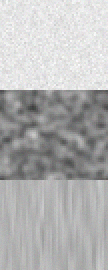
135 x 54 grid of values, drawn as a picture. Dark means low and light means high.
It is made of 3 by 1 panels. Panel 1,1: very high, fine-grained, faint in contrast. Panel 2,1: middling, blotchy. Panel 3,1: high, streaked downward, faint in contrast.
